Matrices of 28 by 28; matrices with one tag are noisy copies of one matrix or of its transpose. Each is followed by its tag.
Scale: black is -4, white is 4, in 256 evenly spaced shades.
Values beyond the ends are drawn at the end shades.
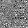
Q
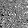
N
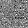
Q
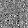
Q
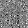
Q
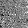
N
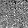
N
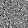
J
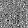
Q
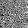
N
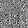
Q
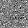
Q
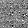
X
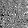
N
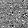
X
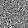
J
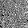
N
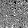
N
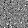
J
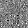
Q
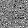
Q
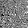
N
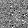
X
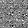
X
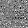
Q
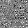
Q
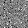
J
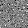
J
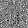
Q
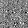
X
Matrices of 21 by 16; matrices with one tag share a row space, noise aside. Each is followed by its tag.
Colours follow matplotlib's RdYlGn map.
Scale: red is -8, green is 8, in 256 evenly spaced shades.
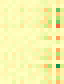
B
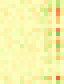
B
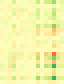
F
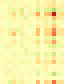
F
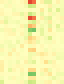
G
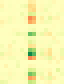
G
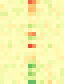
G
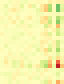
B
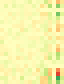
B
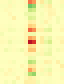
G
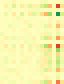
B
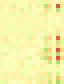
B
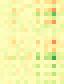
F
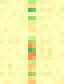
G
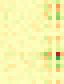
B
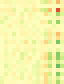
B
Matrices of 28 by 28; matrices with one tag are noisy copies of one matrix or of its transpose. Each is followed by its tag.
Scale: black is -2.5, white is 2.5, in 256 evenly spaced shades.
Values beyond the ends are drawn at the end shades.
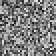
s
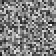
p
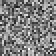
s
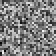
p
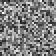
p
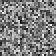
p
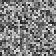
p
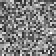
s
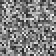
p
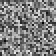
p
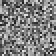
s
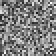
s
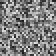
p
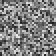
p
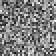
s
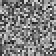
s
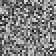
s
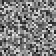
p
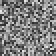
s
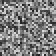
p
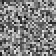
p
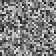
p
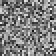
s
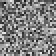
s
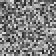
s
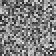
s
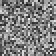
s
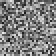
s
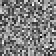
s
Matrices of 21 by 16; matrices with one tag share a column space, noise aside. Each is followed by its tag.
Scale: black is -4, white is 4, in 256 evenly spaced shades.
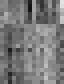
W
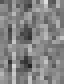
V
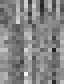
W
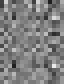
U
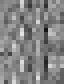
V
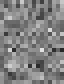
U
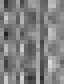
V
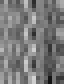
V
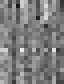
W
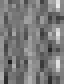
V
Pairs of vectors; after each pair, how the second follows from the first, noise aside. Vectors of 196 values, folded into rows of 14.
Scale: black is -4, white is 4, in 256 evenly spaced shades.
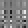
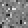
shuffled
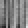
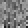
sign-scrambled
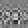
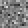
shuffled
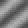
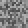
shuffled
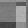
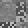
sign-scrambled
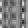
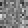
sign-scrambled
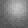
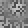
sign-scrambled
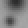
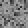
shuffled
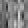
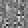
sign-scrambled
